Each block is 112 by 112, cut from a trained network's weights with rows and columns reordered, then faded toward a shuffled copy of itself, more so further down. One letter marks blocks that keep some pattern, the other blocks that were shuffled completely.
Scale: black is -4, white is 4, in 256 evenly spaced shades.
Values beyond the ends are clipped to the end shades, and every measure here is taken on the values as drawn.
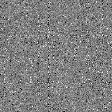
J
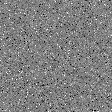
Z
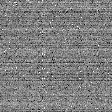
J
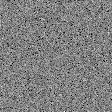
Z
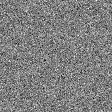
Z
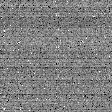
J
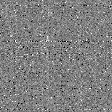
J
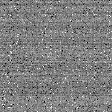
J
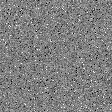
Z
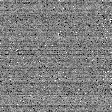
J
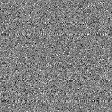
J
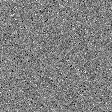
Z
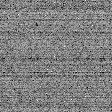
J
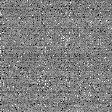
J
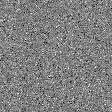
Z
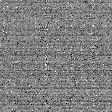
J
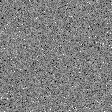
Z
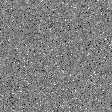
Z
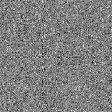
J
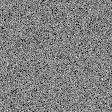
Z
